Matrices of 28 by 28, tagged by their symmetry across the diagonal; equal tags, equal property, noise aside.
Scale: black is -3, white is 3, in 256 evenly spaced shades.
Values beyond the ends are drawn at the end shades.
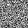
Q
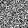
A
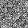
A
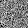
Q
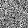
Q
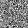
Q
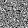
Q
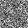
A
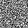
Q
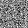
Q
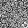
A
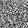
Q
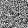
Q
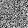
A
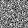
Q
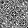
A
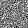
A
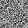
A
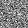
Q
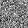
Q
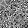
A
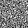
Q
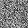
Q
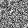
A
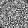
A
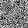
A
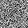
A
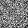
A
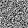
A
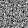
Q
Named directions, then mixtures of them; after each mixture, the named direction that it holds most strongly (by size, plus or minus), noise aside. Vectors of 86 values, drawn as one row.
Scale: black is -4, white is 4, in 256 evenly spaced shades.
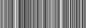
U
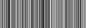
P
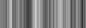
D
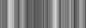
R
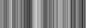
D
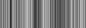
D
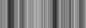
R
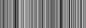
U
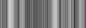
R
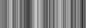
D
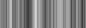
D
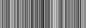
P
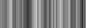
D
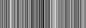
P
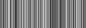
P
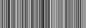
P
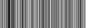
P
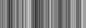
D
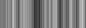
D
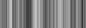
D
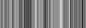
D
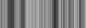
R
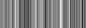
U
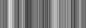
R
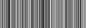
P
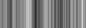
D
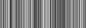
P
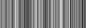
U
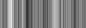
R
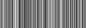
U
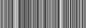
U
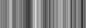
D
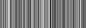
P
